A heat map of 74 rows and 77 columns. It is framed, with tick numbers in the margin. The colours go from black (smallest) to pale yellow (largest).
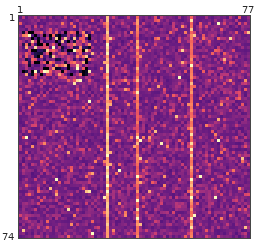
The values are skewed, with a long tail toward high values. There is no overall slope. Columns 30, 40 and 58 differ from the columns beside them. Values change most from cell to cell in the top left. In the top left lies a patch that is rougher than the rest.
